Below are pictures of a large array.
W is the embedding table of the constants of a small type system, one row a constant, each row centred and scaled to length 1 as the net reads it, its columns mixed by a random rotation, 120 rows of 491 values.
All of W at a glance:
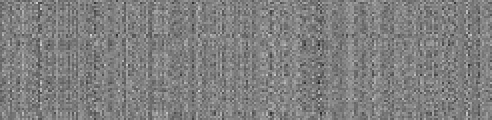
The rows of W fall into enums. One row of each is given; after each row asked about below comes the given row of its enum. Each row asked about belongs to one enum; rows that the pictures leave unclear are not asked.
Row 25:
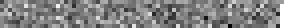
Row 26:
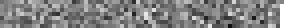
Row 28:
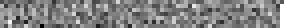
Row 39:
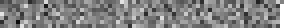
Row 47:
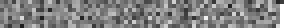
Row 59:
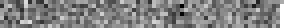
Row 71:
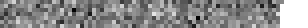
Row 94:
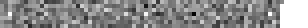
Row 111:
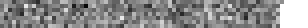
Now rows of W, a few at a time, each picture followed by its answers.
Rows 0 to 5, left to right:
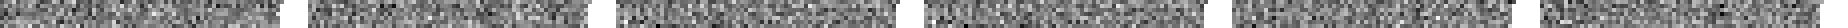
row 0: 71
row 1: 111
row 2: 28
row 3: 28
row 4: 47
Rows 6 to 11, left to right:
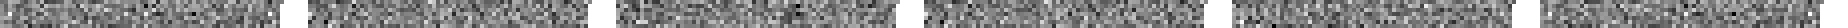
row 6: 94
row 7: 39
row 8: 59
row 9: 39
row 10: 28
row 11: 94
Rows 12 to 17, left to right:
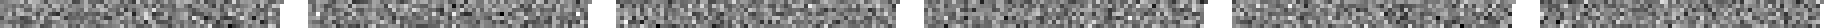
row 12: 26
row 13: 94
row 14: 28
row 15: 47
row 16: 25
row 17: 39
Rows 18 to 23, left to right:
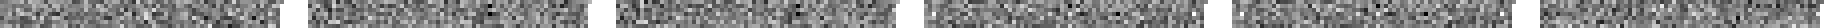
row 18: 26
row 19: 59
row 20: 59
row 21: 94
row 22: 94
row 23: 71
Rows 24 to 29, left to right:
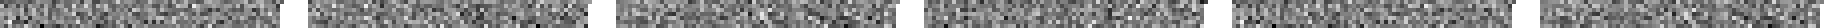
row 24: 28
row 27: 47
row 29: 26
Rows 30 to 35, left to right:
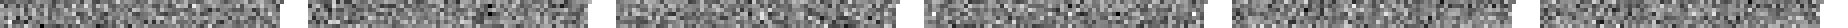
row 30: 28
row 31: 59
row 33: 94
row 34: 71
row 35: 71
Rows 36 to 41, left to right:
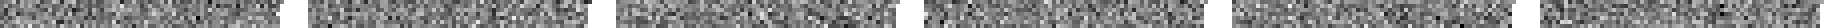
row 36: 71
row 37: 47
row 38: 26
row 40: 25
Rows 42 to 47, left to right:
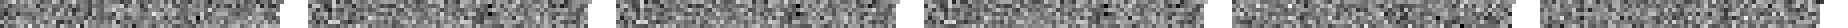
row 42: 71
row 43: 59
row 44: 59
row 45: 59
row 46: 25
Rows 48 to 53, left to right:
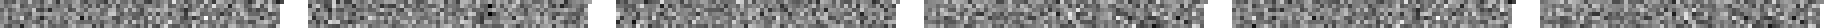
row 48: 47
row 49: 59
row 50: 39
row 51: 26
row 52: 47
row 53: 26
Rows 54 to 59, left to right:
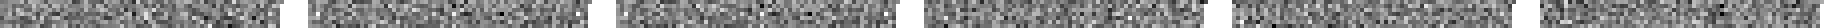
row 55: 94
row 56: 94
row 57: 47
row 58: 28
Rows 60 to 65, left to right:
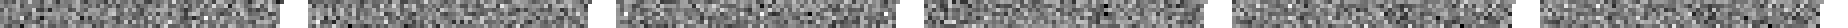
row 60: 47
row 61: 28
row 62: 94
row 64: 25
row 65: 25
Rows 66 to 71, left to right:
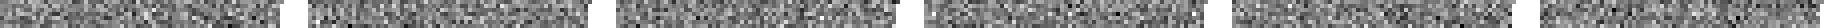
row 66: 26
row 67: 28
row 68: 47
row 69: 94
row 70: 25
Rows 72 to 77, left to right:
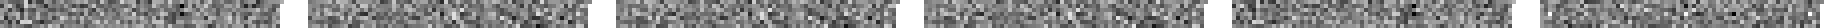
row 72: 59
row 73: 26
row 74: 26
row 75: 26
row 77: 94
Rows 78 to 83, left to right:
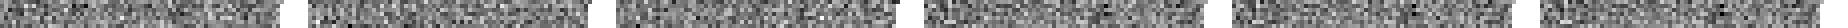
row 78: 111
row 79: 28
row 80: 47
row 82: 59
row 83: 59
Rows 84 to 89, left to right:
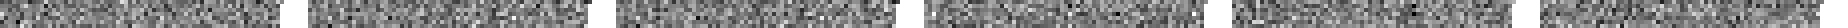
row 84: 39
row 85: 47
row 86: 47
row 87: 94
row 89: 71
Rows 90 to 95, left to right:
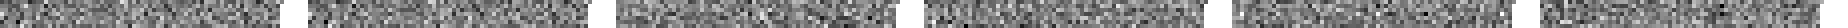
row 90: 39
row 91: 39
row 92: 26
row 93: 28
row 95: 59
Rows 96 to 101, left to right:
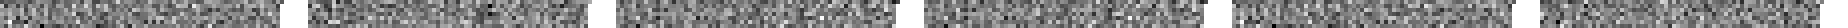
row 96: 28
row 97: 59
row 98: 47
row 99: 47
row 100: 28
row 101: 39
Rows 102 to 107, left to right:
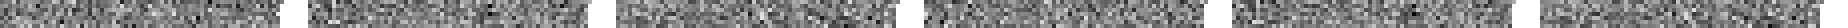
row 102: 71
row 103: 59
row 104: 26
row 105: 39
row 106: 59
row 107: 26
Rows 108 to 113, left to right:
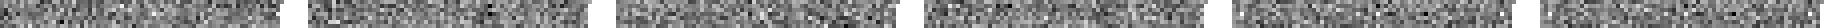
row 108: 71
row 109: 59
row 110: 26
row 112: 94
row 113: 94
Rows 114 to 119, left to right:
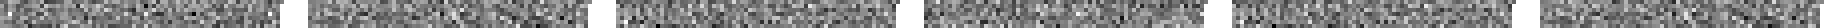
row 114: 94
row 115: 26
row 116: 28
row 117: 71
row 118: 28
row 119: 26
